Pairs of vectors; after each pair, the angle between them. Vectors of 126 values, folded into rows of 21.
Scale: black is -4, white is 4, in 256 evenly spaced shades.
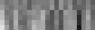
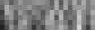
nearly opposite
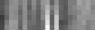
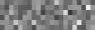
orthogonal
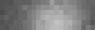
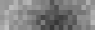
nearly opposite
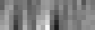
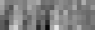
nearly opposite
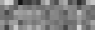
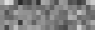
nearly parallel
